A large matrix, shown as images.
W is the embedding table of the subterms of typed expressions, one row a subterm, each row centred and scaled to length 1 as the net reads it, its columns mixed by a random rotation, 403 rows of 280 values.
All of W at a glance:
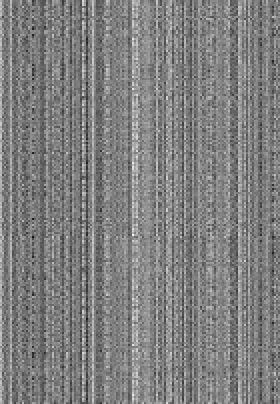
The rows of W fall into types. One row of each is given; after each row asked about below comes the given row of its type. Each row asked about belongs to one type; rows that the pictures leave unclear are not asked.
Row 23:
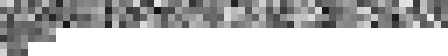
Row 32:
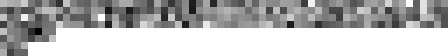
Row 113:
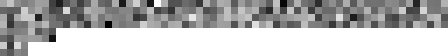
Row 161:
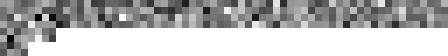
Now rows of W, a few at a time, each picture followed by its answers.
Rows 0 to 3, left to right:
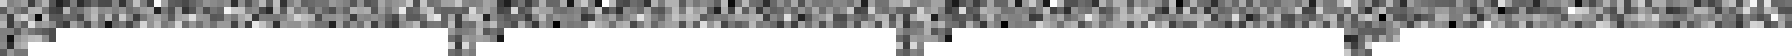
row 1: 113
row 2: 113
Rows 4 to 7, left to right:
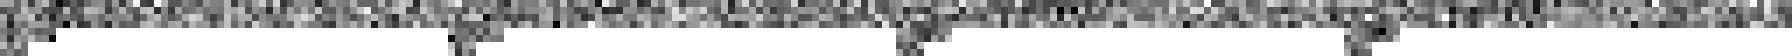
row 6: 32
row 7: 32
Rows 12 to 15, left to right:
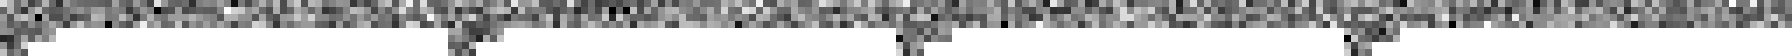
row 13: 32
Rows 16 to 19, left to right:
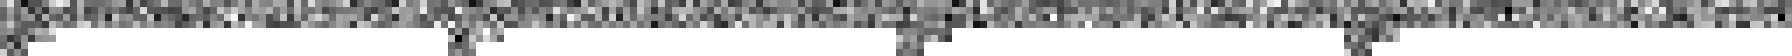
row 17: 161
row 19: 23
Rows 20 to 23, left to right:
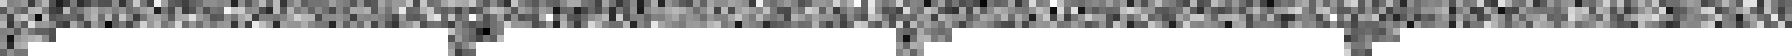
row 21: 32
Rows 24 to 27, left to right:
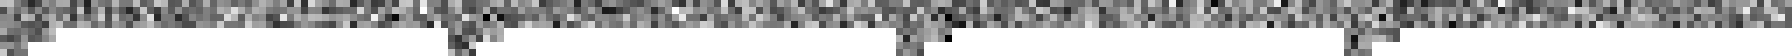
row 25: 161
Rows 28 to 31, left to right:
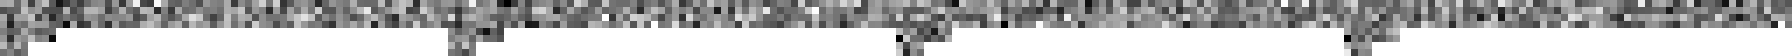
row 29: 23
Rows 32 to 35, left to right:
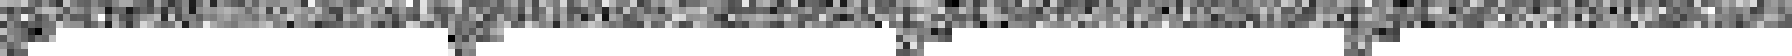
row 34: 113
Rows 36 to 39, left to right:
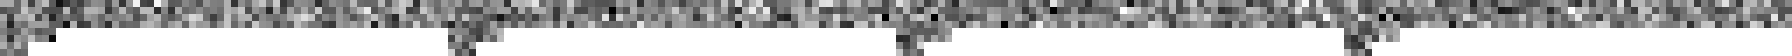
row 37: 23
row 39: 161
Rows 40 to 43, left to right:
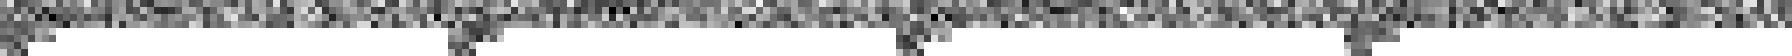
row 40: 23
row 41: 32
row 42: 161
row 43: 23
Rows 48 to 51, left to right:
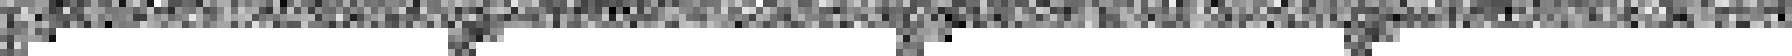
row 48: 113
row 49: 32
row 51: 23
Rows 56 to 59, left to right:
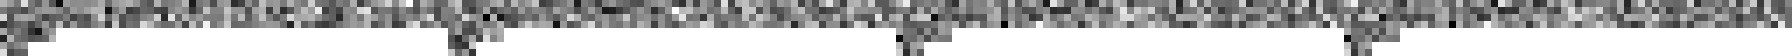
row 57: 161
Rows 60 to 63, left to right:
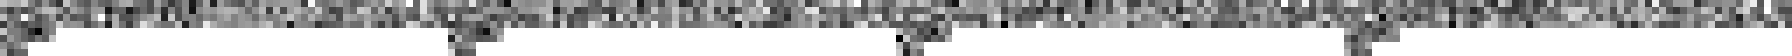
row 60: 32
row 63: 32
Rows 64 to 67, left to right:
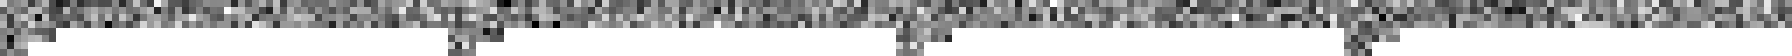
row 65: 113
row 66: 113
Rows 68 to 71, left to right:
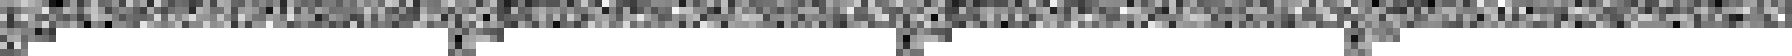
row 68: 113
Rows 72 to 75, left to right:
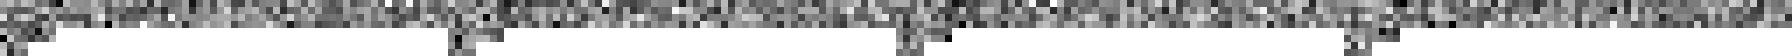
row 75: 113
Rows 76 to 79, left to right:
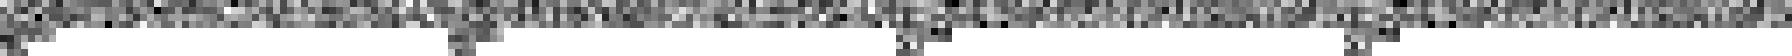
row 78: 113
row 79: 113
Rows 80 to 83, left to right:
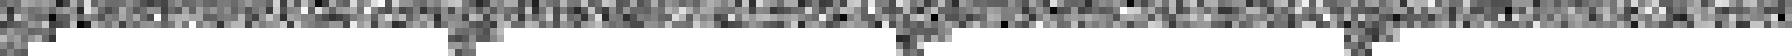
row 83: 23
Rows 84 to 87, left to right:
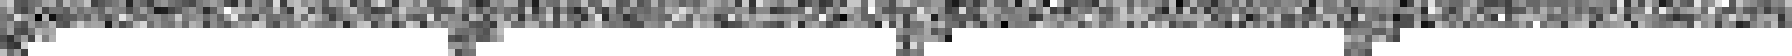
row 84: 161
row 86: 113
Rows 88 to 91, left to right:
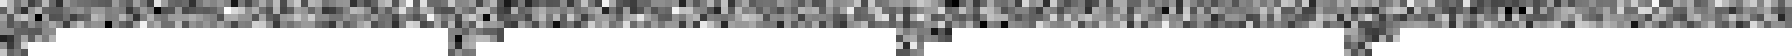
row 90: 113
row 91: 32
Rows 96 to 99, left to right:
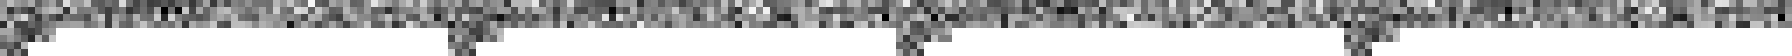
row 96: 32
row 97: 23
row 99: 23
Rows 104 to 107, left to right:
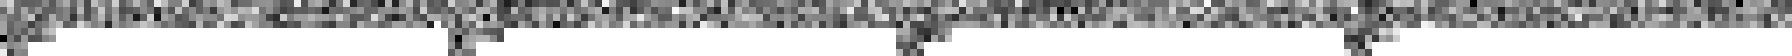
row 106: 32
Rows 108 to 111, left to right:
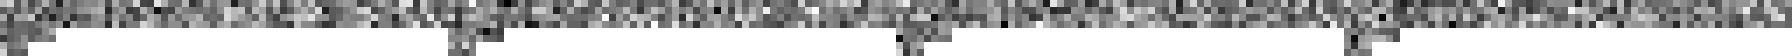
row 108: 23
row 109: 23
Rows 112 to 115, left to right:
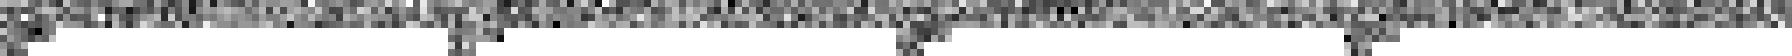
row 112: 32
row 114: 32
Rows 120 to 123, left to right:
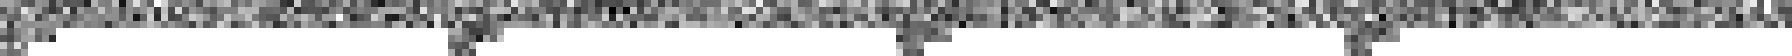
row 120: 113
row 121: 32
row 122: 23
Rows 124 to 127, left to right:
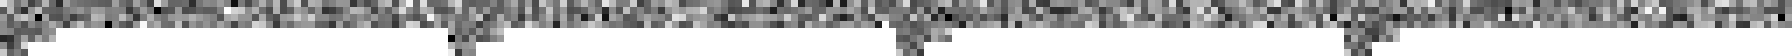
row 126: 23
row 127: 23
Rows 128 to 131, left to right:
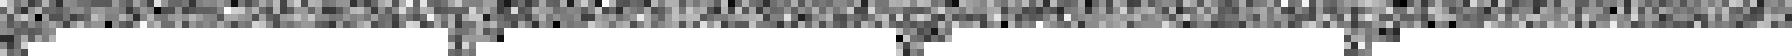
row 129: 113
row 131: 113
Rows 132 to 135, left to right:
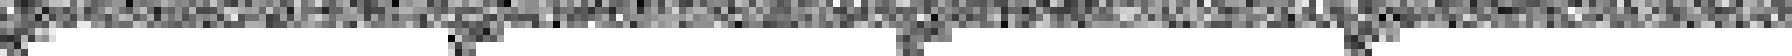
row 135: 161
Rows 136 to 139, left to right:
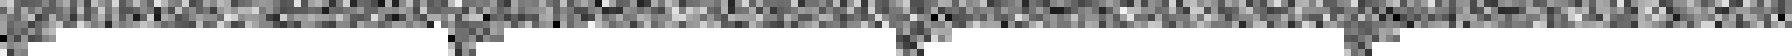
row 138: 161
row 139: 23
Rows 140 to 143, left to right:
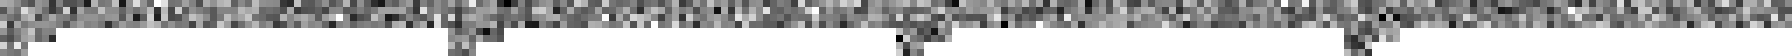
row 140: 113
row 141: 23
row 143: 161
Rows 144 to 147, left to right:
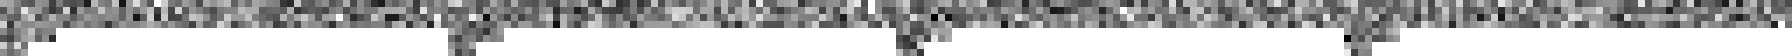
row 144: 113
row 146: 161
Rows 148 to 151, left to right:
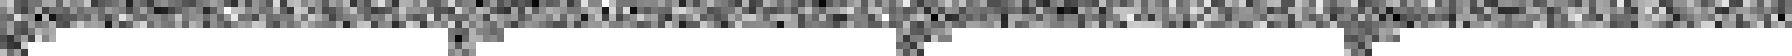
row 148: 161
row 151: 23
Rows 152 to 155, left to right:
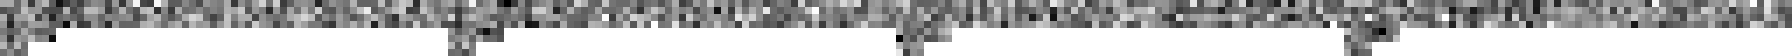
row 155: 32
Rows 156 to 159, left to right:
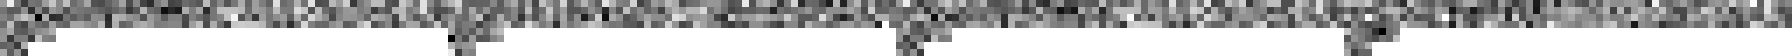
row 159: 32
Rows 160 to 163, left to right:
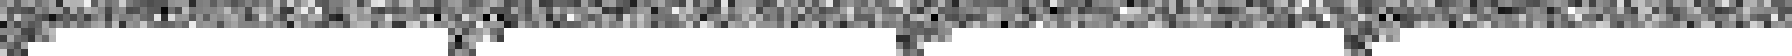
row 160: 23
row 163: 161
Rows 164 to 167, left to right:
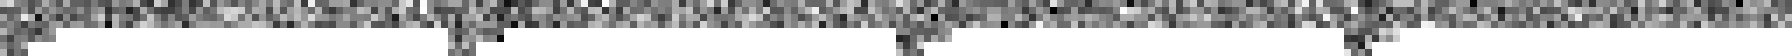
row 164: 32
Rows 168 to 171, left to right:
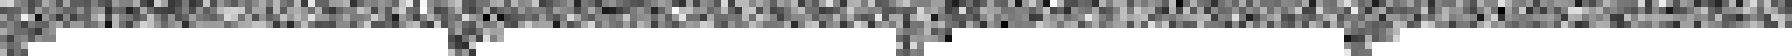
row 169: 161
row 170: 113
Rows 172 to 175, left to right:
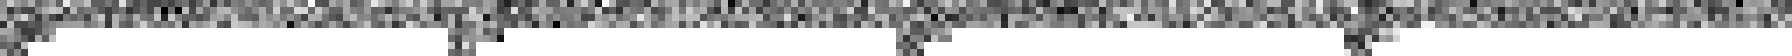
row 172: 32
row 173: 113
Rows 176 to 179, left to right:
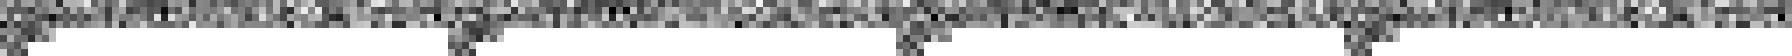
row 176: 23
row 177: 32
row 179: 23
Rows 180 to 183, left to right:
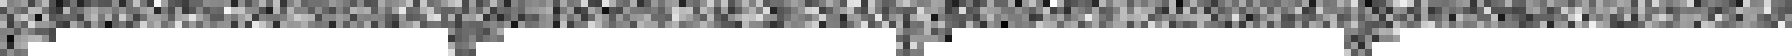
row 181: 23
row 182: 113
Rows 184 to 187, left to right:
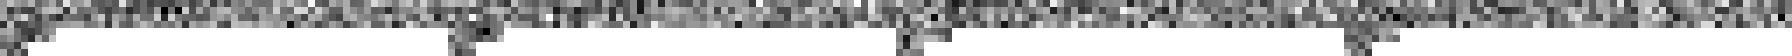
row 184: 32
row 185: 32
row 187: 23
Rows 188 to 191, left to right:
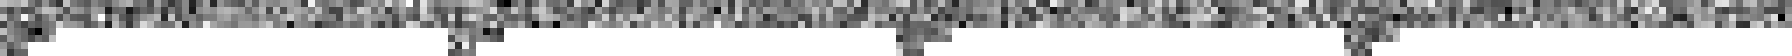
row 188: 32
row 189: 113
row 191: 23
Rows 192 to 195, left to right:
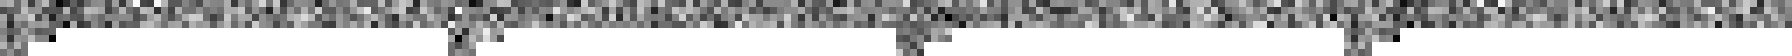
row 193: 161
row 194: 23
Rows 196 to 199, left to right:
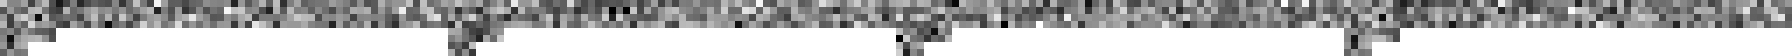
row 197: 32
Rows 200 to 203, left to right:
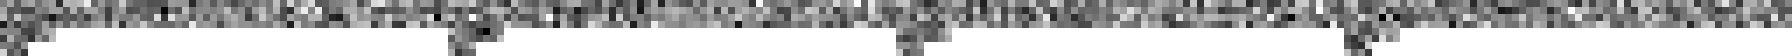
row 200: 23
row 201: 32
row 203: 161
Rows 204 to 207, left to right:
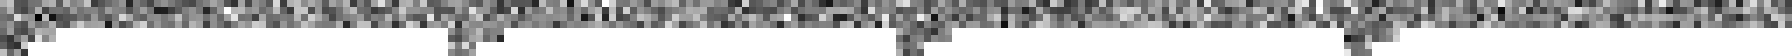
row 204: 161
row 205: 113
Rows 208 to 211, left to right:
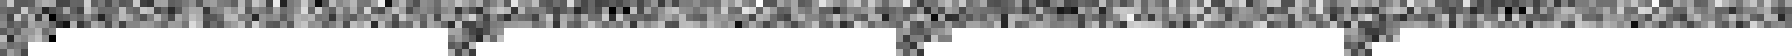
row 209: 32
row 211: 32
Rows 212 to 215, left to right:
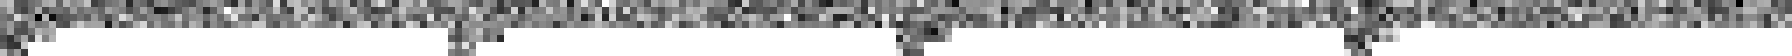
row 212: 161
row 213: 113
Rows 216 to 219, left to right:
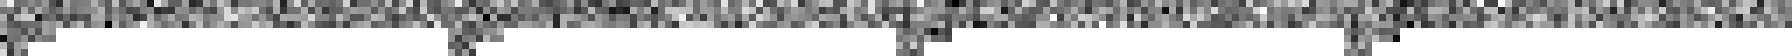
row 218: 23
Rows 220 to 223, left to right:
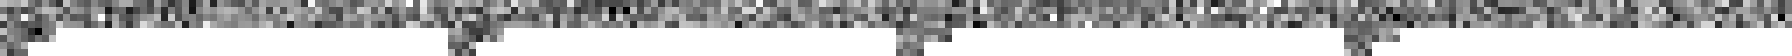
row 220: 32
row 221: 32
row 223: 23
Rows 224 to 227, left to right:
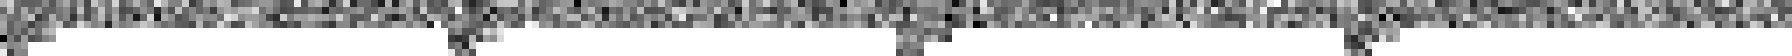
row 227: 161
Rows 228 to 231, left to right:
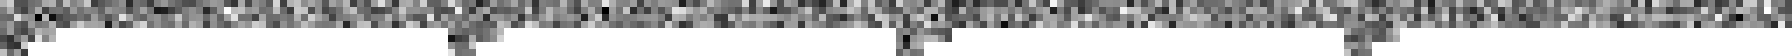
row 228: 161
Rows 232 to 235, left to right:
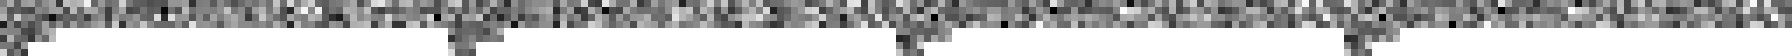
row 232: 23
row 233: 23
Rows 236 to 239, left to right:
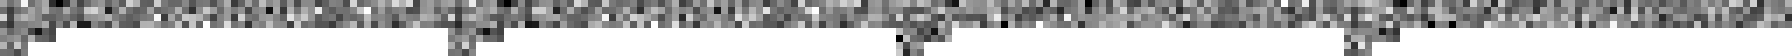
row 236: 23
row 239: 113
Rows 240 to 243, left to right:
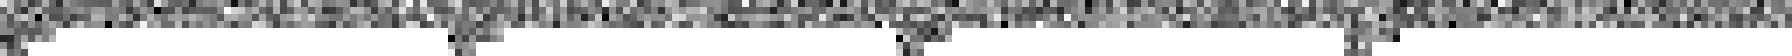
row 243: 113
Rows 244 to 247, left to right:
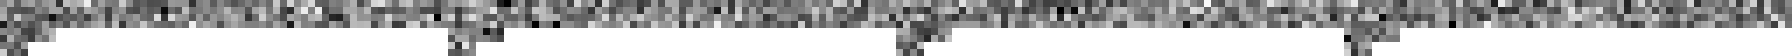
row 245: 113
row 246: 32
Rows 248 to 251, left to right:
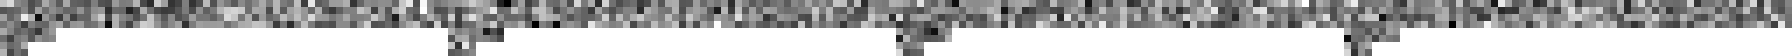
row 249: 113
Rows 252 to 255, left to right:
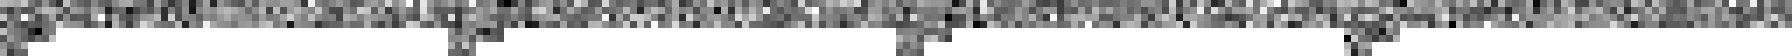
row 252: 32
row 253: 23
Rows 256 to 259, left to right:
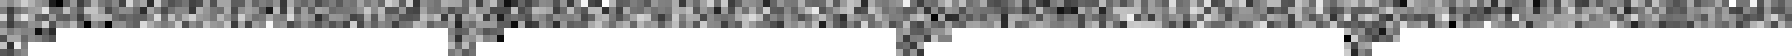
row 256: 113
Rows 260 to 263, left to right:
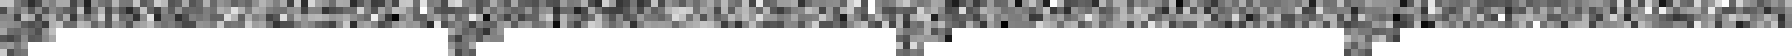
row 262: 113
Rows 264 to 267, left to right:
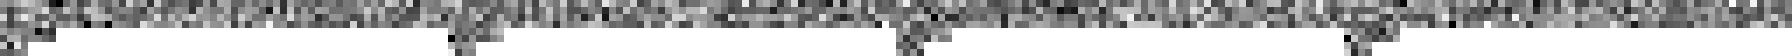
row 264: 113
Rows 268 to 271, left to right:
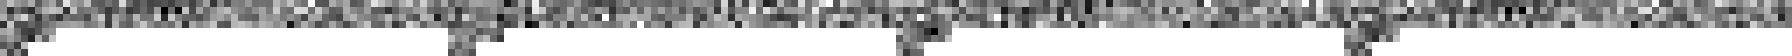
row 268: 32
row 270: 32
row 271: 32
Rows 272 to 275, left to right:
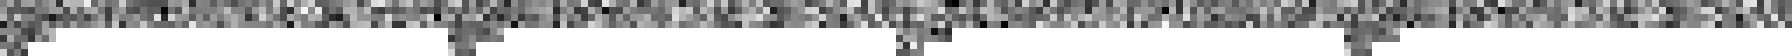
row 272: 23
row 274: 113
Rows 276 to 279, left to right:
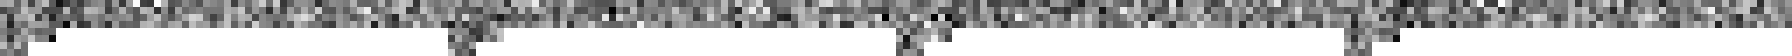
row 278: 161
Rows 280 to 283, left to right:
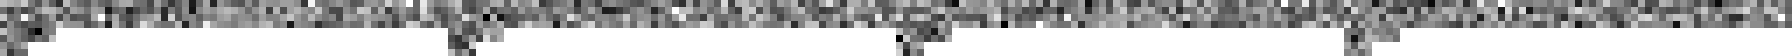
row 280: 32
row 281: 161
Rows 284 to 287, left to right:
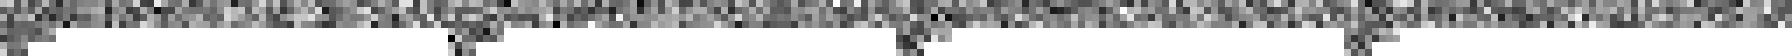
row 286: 161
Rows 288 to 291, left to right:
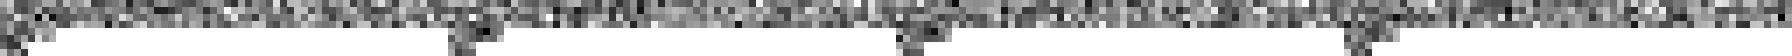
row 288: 161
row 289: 32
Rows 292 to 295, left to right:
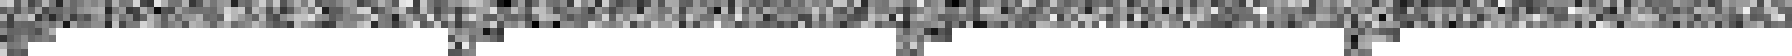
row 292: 23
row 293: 113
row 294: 23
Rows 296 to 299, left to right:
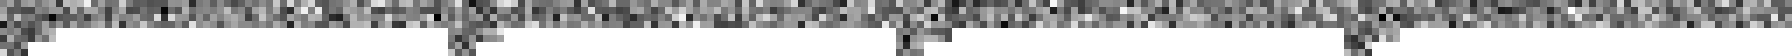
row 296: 23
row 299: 161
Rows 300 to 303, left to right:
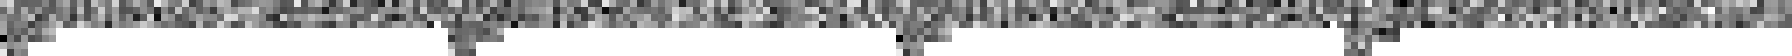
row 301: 23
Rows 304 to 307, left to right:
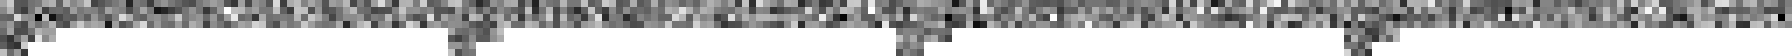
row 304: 161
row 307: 23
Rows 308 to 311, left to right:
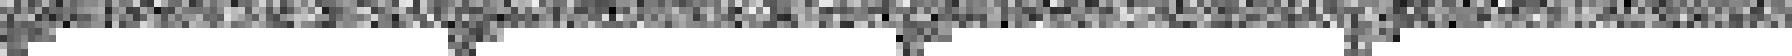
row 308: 23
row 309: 23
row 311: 113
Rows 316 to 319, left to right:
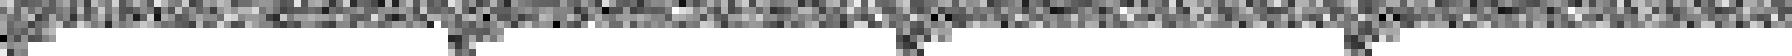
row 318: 161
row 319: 161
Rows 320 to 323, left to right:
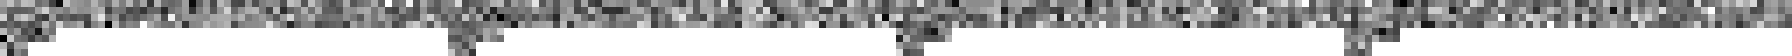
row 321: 23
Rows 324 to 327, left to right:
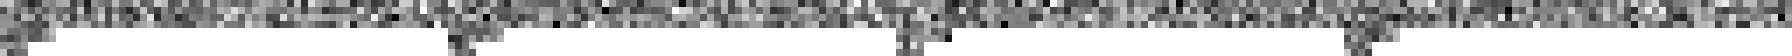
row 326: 113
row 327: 23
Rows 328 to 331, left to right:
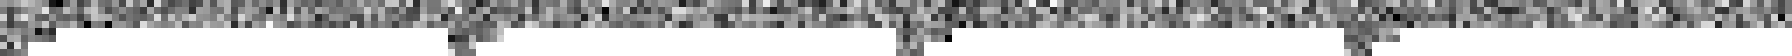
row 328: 113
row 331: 23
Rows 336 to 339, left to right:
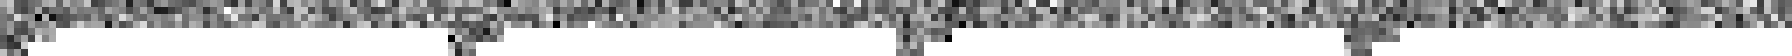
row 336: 161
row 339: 23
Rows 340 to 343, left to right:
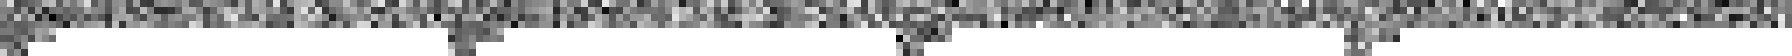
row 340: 23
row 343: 113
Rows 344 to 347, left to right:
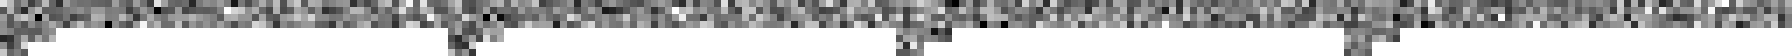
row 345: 161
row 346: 113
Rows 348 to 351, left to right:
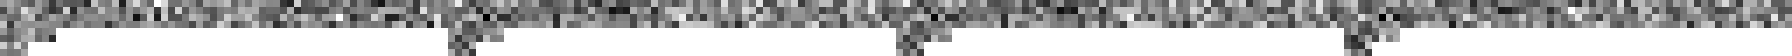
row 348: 113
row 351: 161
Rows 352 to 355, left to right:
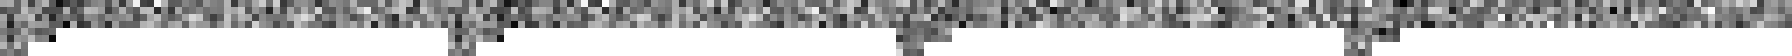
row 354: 23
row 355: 23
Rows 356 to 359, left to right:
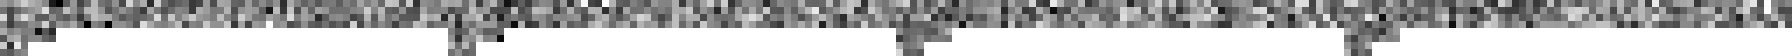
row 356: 113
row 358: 23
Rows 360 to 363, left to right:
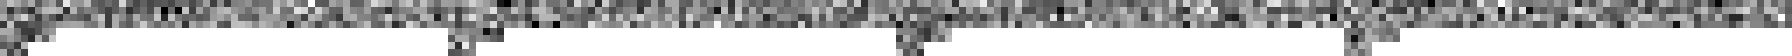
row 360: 32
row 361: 113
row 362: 23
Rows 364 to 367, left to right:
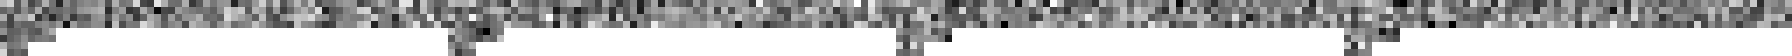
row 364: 23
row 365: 32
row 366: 113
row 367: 113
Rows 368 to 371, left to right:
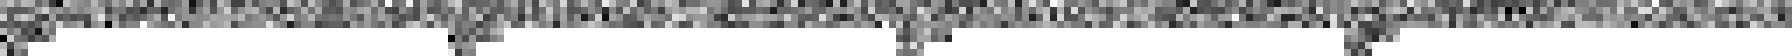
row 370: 113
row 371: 32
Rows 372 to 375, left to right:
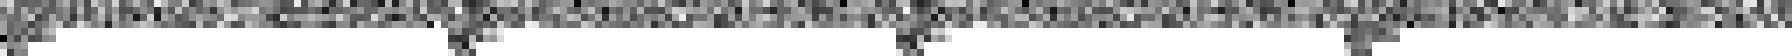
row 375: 23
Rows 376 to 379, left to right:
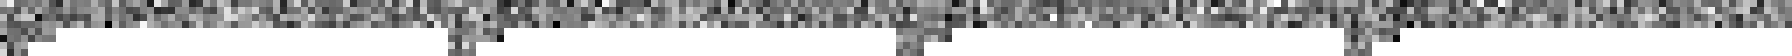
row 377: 113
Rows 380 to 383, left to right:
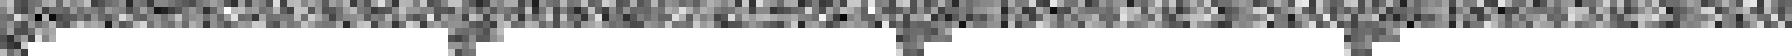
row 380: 161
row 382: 23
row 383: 23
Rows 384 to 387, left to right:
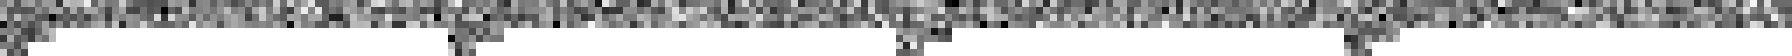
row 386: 113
